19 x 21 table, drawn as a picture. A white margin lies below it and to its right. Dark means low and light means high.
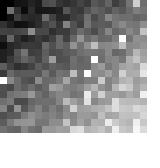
Fine speckle covers the field. The ninth with the lowest average is the top left. Neither half mirrors the other. No regular stripes run through it. There is an overall slope up to the bottom right. The ninth with the highest average is the bottom right.
